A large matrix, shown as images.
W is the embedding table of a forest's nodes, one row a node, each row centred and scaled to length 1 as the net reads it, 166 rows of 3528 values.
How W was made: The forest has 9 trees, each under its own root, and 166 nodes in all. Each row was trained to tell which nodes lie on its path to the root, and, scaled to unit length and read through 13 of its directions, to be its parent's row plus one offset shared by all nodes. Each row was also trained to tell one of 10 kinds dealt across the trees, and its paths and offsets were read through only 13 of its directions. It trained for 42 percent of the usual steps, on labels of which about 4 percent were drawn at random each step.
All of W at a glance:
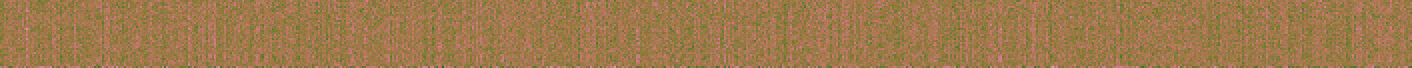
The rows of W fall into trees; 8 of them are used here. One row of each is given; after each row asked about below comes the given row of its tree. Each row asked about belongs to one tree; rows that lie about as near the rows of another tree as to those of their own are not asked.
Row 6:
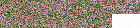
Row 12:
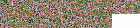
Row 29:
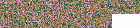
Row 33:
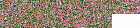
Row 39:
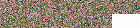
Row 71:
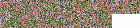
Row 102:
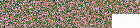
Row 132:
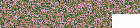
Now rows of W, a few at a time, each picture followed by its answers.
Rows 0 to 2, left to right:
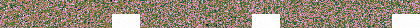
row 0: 71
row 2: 33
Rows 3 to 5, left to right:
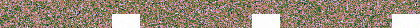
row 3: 132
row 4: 12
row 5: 12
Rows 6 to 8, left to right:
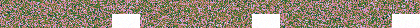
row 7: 71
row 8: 71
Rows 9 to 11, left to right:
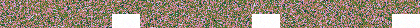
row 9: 39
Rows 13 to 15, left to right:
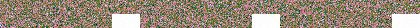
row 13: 102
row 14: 102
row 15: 12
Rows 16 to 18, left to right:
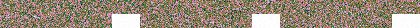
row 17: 12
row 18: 29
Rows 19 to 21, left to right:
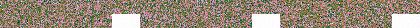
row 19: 12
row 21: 102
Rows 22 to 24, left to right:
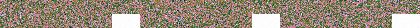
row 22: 39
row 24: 102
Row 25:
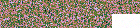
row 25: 71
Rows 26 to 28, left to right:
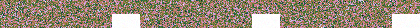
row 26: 6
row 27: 71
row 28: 12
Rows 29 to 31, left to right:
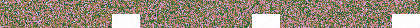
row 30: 33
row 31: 6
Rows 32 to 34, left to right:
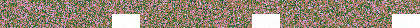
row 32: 29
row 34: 102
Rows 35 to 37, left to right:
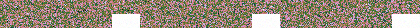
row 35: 132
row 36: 6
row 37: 71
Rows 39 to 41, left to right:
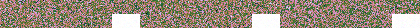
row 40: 39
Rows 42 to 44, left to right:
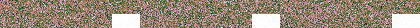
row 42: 6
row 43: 6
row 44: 39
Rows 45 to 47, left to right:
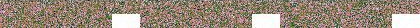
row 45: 6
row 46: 39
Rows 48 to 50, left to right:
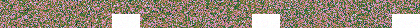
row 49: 6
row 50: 29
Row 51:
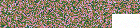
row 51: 39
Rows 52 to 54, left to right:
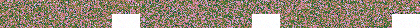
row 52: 12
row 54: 33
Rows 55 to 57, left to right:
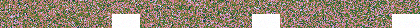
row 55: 12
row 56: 132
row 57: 6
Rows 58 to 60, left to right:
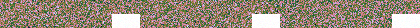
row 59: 71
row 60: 12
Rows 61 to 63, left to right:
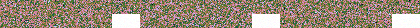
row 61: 39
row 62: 71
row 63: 33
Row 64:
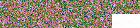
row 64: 29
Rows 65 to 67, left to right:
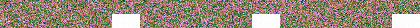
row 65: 71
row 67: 39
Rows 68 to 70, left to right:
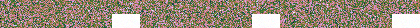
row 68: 33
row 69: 29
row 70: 29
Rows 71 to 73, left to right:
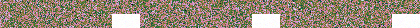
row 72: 71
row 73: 6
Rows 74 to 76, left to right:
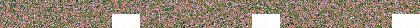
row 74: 71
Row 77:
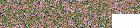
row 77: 12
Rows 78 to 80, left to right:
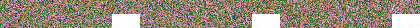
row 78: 12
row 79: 29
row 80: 12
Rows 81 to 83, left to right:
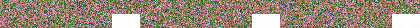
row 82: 33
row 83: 71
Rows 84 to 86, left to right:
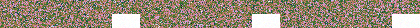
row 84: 39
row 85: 132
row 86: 71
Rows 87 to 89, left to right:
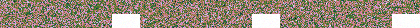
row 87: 6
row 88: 29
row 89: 29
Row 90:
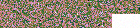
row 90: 6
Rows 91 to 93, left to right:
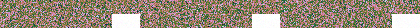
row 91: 71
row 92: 132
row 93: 29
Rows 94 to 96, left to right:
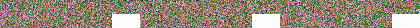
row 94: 71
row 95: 71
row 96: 29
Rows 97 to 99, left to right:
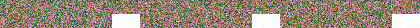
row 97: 29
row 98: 71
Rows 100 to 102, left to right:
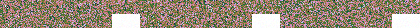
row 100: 132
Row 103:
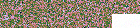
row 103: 102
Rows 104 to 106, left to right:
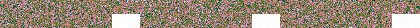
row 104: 33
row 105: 39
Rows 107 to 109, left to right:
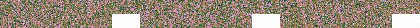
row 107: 29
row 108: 102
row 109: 29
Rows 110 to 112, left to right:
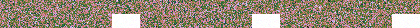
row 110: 71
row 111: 29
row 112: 102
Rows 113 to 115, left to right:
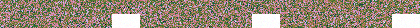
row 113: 71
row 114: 39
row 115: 102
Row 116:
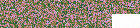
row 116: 33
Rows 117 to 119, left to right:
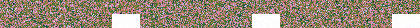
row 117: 102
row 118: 29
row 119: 39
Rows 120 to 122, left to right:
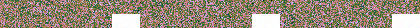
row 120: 6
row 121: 12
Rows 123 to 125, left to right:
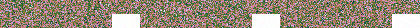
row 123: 6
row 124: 6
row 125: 39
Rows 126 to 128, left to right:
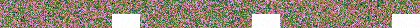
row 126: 6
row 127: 12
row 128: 71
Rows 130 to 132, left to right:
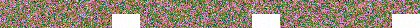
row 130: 39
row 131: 29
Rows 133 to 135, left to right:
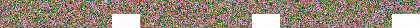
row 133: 102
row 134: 132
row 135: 6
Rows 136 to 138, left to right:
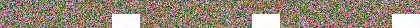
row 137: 29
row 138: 102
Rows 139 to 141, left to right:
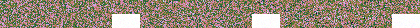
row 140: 102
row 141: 102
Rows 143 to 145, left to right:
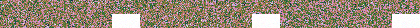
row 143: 29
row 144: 71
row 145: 71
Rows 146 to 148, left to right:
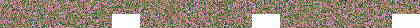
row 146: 29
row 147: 29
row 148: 102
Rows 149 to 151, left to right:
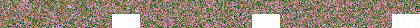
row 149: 33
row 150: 102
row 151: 29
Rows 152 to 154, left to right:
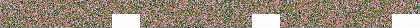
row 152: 29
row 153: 102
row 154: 12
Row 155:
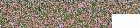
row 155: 132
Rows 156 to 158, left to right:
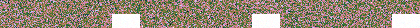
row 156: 6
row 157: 12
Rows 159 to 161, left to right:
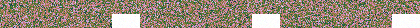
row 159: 71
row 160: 6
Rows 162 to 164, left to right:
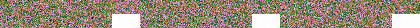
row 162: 12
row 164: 6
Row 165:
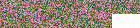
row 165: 39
